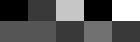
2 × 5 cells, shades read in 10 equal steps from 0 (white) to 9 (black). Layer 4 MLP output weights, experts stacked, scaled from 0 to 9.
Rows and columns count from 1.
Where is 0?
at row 1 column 5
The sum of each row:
27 31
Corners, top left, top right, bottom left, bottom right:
9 0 6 7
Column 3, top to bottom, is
2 7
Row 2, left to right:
6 6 7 5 7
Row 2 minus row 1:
-3 -1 5 -4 7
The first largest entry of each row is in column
1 3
